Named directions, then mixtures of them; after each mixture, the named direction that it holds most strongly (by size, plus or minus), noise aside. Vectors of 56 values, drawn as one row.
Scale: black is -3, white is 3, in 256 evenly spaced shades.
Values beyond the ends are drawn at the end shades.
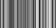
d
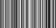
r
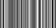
d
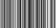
r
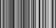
d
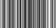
r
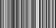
r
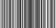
r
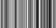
d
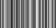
d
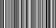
r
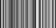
d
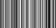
r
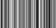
d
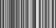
d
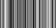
d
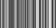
d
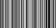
r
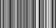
d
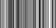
d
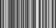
d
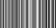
r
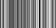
d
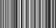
r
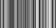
d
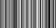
r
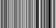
d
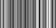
d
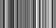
d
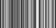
d
